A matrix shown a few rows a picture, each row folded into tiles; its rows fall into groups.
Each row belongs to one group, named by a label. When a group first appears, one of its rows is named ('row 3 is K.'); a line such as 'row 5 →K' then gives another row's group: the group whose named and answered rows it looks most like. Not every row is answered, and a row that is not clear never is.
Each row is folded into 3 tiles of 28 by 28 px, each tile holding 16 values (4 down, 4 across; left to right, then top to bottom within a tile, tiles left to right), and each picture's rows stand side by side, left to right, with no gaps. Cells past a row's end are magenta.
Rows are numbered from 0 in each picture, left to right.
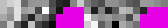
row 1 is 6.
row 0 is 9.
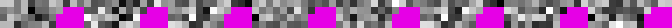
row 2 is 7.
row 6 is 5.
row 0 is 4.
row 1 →6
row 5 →7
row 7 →4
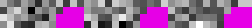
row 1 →9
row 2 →4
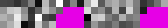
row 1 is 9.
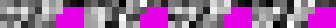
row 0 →7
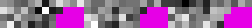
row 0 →5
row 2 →7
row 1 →6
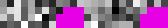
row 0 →5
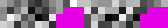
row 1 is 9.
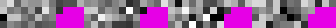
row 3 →4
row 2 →5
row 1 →5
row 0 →9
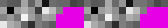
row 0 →7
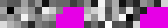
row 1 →5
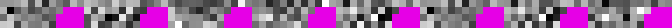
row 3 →6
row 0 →4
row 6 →5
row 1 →9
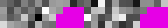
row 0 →7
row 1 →5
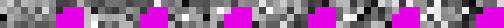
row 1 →6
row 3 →9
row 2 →7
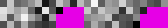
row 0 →5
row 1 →9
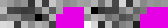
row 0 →4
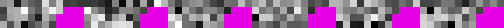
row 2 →6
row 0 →7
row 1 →6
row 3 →9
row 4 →9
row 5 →6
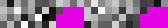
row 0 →5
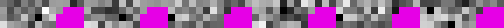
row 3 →4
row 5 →6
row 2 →9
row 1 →4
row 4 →9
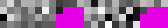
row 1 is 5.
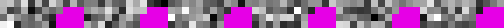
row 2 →5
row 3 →5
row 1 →7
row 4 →4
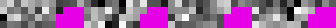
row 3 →7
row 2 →4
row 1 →7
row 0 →9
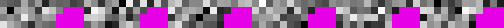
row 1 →6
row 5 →7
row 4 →5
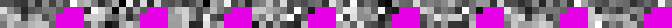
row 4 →5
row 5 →5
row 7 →6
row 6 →6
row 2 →6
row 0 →6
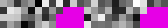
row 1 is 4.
